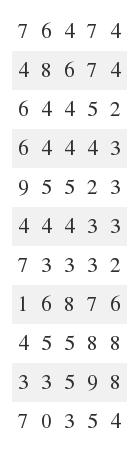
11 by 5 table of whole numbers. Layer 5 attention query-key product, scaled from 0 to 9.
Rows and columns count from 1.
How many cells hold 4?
14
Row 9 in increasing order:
4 5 5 8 8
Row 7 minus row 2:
3 -5 -3 -4 -2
